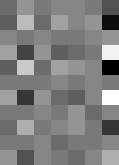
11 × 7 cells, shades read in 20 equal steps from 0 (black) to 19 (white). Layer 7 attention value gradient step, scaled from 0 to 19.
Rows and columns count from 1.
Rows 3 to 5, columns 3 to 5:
10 9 9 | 11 7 8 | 8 12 11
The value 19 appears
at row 7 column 7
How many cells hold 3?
0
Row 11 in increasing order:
6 8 9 10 10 11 13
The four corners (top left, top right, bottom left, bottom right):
8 6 11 13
